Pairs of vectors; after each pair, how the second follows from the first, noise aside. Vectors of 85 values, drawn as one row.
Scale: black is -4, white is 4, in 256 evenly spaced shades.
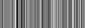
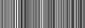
sign-scrambled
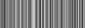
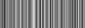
copied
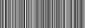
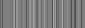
partly zeroed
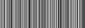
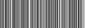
negated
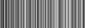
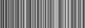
copied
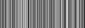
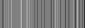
partly zeroed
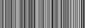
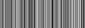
copied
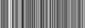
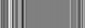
partly zeroed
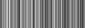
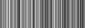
copied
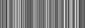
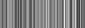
sign-scrambled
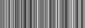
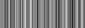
negated
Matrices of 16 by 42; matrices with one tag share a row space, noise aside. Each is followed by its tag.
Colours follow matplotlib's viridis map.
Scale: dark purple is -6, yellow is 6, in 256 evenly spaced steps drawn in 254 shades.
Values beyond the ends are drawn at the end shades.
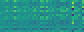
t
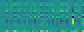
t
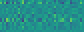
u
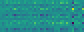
t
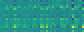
t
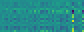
t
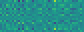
u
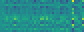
t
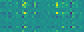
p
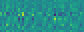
u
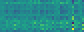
t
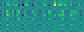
u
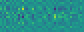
u
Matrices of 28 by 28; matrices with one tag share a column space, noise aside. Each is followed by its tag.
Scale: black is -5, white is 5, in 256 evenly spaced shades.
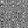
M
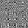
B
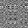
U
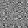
B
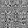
M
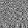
B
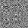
U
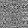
U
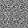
U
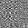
B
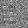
U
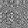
M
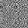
U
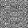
U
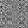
U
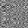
U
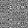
U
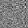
U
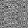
U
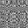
M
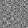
U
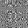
M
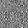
M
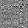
U
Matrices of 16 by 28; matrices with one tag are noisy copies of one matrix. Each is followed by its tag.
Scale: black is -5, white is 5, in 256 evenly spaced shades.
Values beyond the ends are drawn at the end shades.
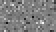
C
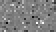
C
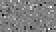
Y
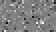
C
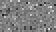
Y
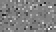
Y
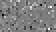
Y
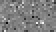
C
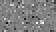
C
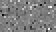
Y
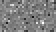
C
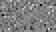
Y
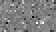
C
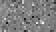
C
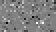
C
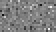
Y
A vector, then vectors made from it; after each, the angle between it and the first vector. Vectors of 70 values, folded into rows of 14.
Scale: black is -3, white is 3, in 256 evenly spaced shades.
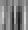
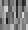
orthogonal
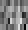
partly opposed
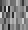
orthogonal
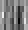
nearly parallel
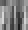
nearly parallel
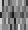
orthogonal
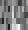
partly opposed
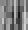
nearly parallel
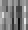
nearly parallel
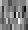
partly opposed
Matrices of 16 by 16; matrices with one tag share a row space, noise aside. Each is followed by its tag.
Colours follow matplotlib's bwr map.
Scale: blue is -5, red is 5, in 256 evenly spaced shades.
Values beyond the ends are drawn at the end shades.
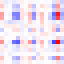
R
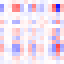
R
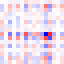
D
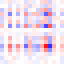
D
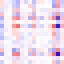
R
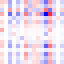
D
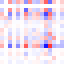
D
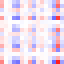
R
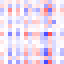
D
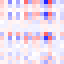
D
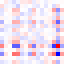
R
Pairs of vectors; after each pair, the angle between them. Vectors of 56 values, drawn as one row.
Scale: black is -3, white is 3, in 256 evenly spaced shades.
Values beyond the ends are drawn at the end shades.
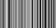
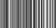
nearly opposite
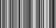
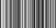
orthogonal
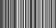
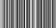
nearly opposite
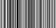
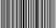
orthogonal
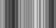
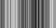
nearly opposite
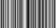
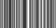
nearly opposite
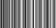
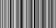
nearly opposite
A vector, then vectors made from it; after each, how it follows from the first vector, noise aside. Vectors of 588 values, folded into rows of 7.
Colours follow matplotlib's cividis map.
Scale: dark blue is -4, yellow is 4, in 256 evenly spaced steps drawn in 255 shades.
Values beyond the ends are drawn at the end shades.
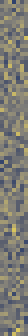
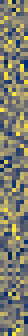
scaled up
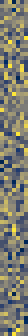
scaled up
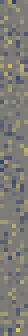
partly zeroed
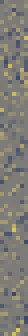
partly zeroed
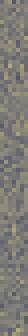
shrunk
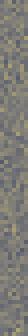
shrunk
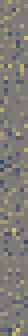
partly zeroed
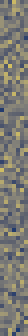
sign-scrambled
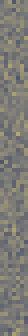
shrunk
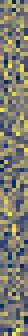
scaled up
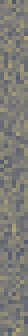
shrunk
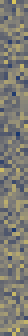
sign-scrambled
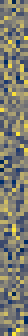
scaled up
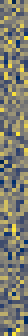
scaled up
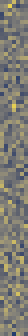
reversed
